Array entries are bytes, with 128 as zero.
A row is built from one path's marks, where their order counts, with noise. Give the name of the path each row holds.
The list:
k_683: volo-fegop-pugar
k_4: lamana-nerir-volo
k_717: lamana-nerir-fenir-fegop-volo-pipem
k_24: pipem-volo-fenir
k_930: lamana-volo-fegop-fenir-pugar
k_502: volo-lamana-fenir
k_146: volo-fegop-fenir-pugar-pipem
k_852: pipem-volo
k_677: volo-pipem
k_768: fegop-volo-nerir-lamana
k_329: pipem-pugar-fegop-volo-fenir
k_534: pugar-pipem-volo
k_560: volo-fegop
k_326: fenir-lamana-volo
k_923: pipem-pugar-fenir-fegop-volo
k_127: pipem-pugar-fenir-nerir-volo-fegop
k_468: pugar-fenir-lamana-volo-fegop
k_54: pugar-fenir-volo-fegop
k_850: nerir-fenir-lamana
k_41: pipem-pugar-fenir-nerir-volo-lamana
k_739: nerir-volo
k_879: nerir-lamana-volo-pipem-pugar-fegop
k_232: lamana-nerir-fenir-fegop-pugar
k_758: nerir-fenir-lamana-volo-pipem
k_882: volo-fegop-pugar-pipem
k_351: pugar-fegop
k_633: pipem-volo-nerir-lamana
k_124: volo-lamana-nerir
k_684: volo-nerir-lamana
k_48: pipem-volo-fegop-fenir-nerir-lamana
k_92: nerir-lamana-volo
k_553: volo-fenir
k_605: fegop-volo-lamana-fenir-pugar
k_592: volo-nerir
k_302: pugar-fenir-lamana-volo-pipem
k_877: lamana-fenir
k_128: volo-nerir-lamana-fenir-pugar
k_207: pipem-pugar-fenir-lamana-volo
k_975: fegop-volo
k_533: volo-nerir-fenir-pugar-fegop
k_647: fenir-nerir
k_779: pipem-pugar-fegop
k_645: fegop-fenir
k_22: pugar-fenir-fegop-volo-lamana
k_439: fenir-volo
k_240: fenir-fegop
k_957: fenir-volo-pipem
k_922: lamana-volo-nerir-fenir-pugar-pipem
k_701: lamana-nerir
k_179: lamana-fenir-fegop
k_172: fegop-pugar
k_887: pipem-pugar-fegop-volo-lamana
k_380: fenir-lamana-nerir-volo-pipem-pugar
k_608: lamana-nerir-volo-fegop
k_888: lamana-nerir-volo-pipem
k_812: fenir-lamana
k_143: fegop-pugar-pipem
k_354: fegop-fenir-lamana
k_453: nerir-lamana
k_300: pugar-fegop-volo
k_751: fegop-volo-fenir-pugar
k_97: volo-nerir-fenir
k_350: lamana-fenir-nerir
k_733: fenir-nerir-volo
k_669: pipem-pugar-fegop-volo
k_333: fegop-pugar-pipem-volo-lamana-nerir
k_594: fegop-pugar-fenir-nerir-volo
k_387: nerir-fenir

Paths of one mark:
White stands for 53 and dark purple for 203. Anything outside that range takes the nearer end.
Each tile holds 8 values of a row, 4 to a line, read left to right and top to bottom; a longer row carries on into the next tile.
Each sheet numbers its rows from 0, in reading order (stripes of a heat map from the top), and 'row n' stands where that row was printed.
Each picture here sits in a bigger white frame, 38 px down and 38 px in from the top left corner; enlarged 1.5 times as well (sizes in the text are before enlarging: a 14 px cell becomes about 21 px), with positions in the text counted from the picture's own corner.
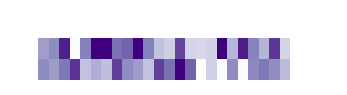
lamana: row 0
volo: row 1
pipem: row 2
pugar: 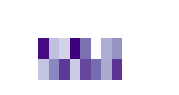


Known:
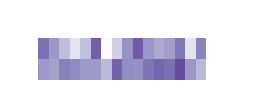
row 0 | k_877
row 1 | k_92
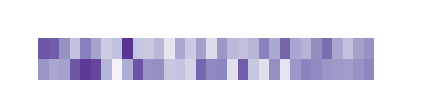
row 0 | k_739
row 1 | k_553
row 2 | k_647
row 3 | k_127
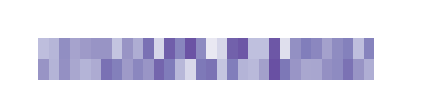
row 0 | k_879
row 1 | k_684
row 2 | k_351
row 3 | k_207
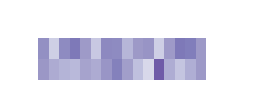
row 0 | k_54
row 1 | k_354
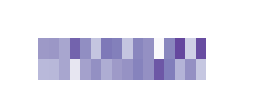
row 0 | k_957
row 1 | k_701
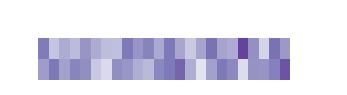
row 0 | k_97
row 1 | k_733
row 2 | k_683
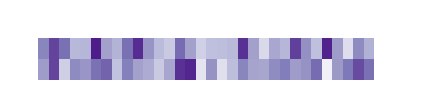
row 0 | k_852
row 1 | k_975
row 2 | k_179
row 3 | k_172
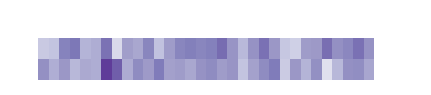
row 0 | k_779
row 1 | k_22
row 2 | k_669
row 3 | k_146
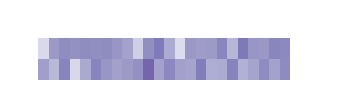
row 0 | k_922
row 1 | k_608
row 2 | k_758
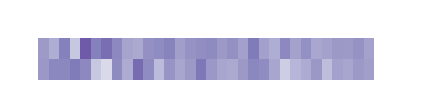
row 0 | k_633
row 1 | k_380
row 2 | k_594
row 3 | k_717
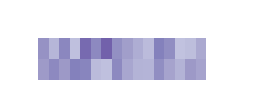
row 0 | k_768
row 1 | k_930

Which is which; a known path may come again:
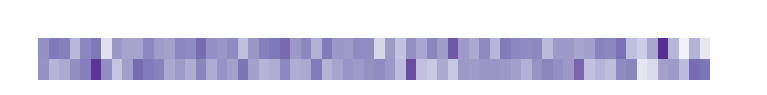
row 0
k_326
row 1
k_41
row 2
k_887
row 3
k_758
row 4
k_350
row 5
k_48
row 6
k_850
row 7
k_240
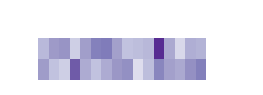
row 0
k_354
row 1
k_179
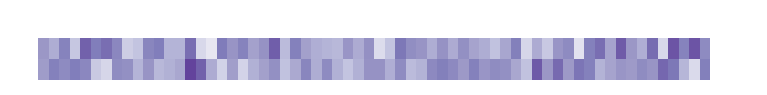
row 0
k_633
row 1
k_779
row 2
k_143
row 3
k_329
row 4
k_533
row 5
k_502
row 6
k_124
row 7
k_684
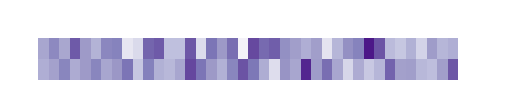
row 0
k_302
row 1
k_351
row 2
k_453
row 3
k_592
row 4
k_24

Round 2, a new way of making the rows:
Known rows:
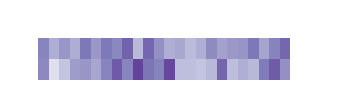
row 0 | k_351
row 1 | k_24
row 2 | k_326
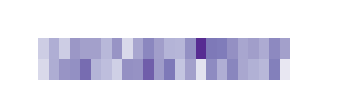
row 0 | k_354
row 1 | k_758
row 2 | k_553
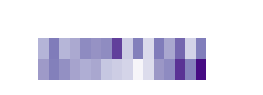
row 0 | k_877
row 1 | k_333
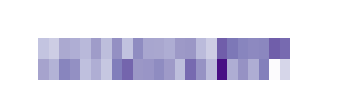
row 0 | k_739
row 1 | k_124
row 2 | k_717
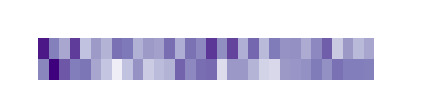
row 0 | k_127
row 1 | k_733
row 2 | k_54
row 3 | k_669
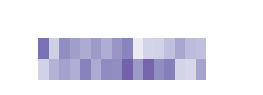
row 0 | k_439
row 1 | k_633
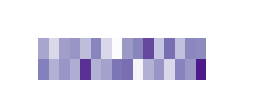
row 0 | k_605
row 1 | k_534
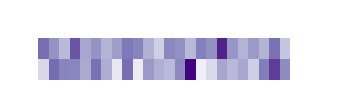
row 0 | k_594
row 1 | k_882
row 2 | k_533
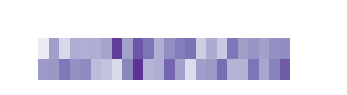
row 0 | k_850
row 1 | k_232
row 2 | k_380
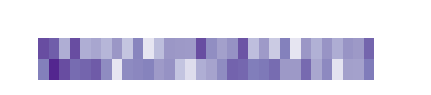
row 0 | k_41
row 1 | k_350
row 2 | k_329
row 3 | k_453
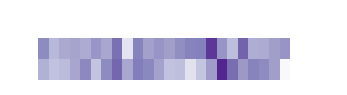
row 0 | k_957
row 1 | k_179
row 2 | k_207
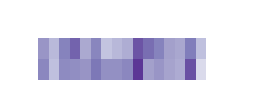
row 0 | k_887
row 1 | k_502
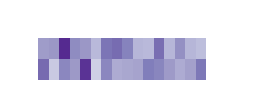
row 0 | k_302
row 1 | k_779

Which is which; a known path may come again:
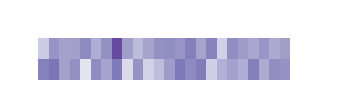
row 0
k_92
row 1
k_647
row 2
k_439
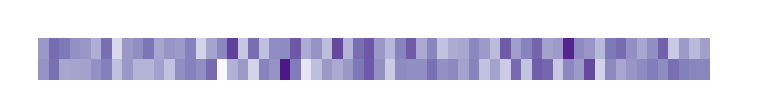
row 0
k_97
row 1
k_592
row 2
k_534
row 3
k_300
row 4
k_887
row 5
k_4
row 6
k_302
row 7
k_669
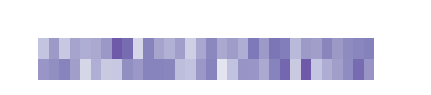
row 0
k_387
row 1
k_852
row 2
k_351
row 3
k_812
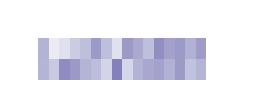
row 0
k_768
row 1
k_645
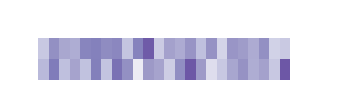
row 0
k_701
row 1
k_677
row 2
k_975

